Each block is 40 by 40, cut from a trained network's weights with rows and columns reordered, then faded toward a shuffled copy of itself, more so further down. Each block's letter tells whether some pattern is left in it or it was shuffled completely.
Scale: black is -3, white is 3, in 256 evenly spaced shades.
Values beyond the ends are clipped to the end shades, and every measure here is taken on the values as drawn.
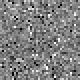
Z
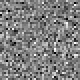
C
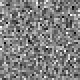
Z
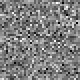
Z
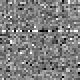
C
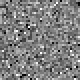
Z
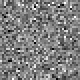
C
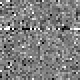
C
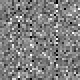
C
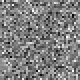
Z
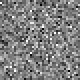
Z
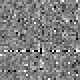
C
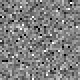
Z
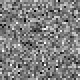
Z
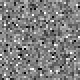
Z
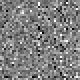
C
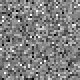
Z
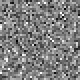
Z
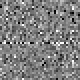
C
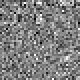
C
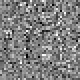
C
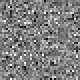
C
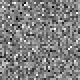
Z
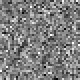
Z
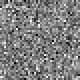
Z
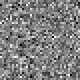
C
